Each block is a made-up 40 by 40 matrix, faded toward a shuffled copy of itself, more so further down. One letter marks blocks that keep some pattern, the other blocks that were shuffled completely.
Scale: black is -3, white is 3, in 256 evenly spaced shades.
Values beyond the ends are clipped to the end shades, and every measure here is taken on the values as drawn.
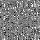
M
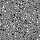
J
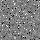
J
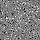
J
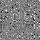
M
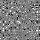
M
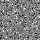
J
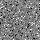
J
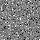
J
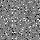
M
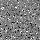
J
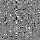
M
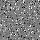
J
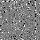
M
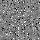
M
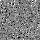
J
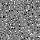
M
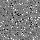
J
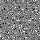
M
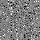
M
